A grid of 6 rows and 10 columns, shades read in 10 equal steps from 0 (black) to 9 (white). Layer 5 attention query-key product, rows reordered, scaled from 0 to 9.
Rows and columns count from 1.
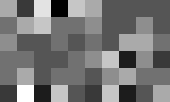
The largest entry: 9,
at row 6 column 2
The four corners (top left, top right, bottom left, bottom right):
6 3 2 6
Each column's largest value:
6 9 8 7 7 6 7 6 6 6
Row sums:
41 44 41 38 43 41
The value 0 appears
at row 1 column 4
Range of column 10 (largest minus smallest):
4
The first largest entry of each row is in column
3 3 8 7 2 2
